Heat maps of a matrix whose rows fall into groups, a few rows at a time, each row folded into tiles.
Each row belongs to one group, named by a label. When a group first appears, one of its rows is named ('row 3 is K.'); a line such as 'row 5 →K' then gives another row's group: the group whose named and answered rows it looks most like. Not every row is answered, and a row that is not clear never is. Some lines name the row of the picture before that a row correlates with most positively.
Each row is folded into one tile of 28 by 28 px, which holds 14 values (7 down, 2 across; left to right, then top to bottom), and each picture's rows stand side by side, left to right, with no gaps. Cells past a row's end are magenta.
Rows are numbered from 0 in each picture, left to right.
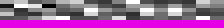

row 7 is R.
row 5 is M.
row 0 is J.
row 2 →R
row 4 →R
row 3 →M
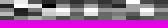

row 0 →J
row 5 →M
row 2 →M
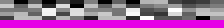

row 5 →R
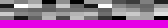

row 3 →J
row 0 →J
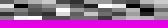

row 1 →R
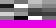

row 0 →J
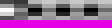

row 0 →M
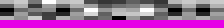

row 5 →M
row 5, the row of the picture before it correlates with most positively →0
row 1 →R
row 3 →M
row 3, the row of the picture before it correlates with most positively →0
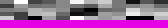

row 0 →R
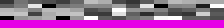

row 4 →M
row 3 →R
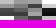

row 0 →R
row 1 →J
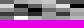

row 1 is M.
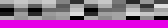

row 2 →J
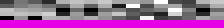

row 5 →R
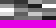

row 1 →J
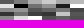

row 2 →J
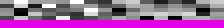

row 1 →J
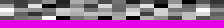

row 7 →M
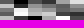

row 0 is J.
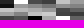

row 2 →R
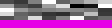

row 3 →J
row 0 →M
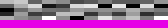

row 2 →J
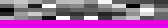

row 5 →M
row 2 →R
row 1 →J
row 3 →R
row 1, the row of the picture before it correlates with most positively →2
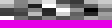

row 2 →M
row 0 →R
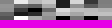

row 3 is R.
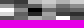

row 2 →R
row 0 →M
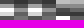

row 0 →M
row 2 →R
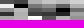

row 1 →R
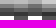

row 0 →R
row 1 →R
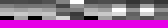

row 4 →M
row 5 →M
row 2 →R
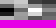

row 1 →M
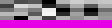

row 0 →J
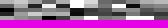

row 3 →R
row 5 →R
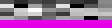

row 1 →M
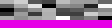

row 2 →R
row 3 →J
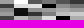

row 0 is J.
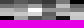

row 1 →M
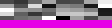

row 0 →M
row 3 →J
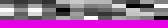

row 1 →M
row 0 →M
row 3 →R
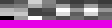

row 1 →R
